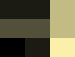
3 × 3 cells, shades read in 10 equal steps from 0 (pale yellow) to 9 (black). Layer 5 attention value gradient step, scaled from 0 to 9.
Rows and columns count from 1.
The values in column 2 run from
6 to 8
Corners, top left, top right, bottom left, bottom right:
8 2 9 0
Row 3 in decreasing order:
9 8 0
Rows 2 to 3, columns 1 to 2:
6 6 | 9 8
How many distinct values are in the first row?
2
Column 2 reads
8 6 8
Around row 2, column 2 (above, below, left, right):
8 8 6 2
